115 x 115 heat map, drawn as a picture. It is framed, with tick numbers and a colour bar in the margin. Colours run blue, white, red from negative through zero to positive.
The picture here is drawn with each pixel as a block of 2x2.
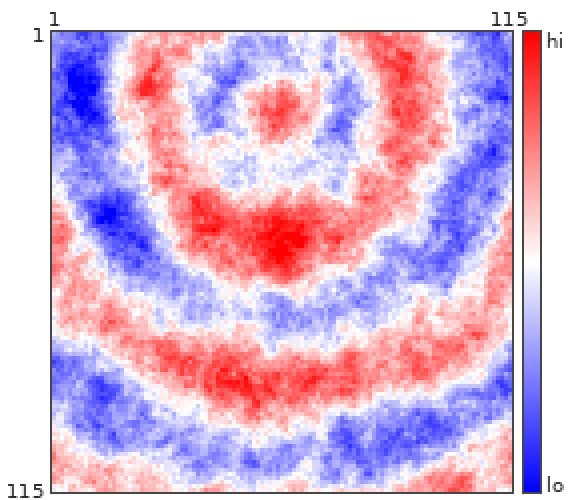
Rings: centred on the top middle. Average level on the scale: 50%. Ninth with the highest average: centre. Slope: none. Lone odd cells: none.
